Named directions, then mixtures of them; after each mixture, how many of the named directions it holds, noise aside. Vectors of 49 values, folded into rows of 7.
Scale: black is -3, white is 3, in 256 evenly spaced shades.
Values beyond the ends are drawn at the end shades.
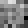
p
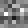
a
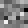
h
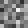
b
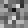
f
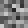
three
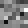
one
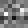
one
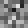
one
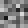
three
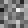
one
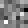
one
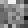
one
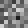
three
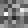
one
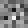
two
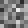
one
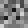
three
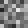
one
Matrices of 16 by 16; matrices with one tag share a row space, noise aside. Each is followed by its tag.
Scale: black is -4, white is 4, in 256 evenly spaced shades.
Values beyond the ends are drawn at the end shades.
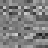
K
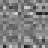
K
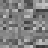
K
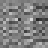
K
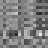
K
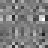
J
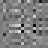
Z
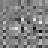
Z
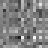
Z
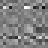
K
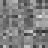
K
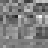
K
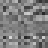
K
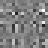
J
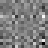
J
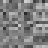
K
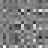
Z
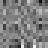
Z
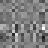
J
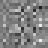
Z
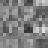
K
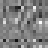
Z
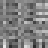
K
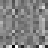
J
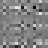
Z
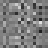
Z
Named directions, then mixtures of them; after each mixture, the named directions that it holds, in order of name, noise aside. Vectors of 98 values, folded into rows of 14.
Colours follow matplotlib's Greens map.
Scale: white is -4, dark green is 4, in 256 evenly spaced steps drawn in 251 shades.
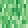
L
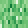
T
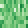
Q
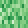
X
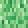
Q, T, X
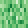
Q, T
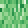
L, Q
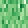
L, Q, X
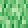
L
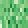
T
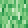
L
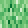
T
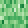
Q, X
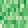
Q, T, X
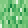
T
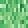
L, Q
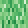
L, Q, T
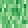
L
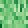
Q, T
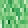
L, T, X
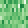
L, Q, X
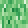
L, T, X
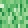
Q, X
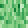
Q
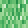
L, Q
